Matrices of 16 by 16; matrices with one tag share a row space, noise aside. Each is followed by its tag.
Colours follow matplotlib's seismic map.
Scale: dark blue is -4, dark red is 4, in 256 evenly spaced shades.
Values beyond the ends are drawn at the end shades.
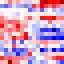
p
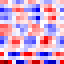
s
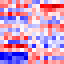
p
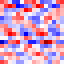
s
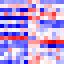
p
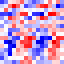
s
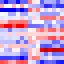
p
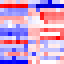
p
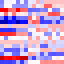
p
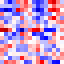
s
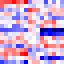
p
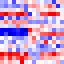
p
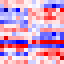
p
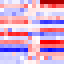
p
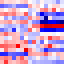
p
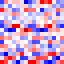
s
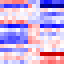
p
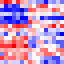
p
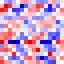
s
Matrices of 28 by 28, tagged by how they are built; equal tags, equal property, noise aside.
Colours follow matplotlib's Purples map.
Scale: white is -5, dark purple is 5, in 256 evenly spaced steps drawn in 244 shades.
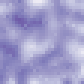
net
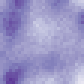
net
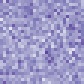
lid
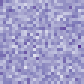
lid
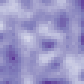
net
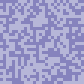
lid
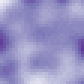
net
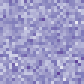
lid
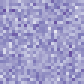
lid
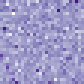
lid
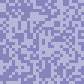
lid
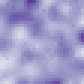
net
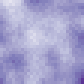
net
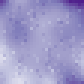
net
